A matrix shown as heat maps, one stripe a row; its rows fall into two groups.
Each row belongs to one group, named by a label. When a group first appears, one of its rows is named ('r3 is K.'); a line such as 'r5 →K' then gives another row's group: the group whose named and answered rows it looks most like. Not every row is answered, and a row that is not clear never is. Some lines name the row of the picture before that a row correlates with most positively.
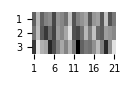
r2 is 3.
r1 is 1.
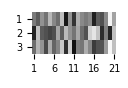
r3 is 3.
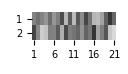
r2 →3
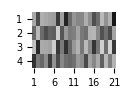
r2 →1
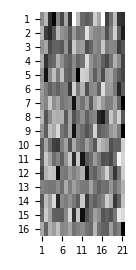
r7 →1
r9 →1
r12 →3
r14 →3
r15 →3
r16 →1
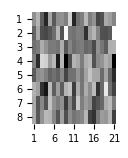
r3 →3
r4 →1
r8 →1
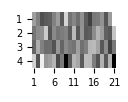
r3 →1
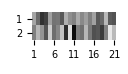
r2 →3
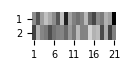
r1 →1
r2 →1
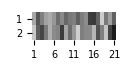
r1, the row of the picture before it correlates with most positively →1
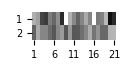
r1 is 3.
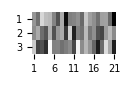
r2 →3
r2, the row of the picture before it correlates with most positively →2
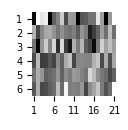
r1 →3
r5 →1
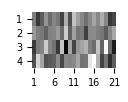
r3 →1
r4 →1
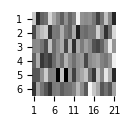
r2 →3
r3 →3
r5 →1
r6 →1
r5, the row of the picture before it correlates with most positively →3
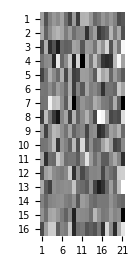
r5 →1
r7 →1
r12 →3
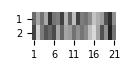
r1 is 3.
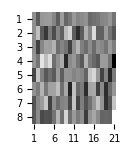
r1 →1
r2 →3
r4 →1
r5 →1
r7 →3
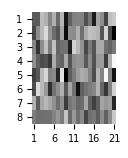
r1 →3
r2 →1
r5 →1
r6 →3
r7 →1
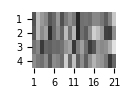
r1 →3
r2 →3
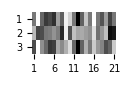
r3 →3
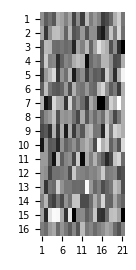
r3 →1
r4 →3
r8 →3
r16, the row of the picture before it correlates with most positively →2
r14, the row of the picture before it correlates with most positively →1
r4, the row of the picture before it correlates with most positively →3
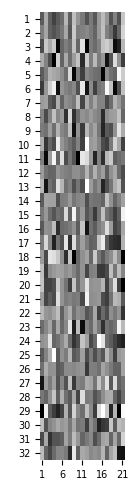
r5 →3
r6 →3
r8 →1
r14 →3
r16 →3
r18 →1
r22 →1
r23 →3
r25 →3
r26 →3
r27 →1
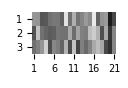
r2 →1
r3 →3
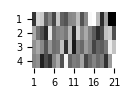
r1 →1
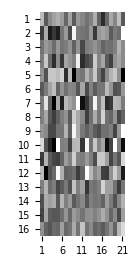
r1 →1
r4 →3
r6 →3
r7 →3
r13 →3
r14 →3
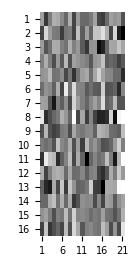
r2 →1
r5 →1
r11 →3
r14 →3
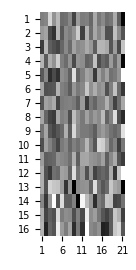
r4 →1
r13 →1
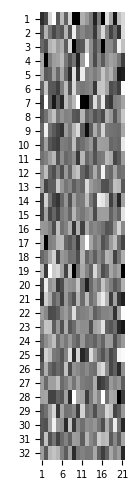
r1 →3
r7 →3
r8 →3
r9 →3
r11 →3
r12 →3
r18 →3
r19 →1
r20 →3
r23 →1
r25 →3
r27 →1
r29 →3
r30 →1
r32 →1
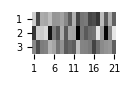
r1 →1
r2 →3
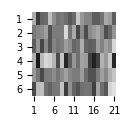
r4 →1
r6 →3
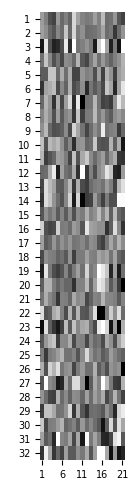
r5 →3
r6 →3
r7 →3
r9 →3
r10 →1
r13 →3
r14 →3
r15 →1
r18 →1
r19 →1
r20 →1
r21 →3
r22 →1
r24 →3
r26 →1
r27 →3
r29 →3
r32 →1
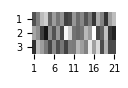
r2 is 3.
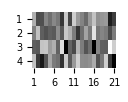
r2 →3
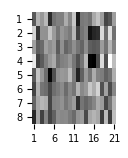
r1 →3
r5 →3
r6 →1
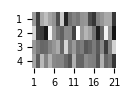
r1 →1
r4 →1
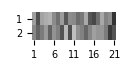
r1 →1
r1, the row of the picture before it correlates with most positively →1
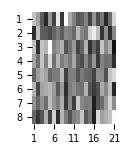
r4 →1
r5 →3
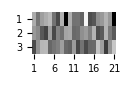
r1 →1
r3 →3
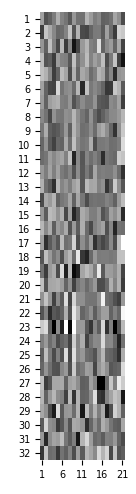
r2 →3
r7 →1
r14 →3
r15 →1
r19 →1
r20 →1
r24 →3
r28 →1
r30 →3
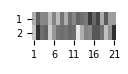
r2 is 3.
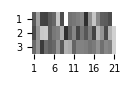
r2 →3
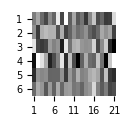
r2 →1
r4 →3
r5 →1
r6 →1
